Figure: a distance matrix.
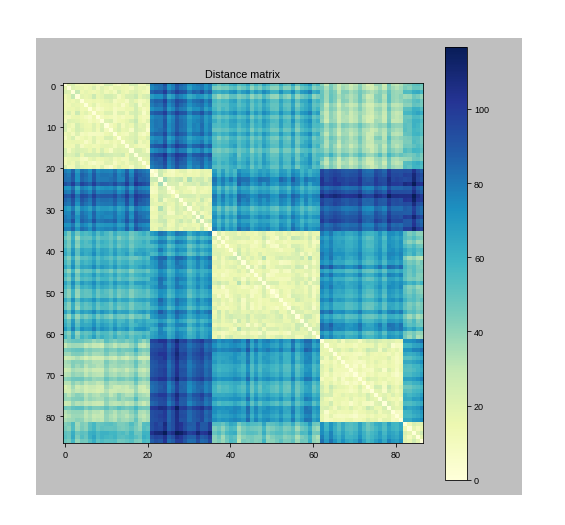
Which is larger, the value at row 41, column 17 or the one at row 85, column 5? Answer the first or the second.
the first
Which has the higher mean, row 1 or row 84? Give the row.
84
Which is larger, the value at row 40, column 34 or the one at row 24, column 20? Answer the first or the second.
the second
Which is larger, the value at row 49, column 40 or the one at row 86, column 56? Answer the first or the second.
the second
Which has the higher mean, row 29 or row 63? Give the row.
29
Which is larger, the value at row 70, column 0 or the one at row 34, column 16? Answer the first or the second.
the second
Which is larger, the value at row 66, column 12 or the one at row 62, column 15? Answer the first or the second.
the second
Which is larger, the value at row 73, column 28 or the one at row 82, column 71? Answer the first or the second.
the first
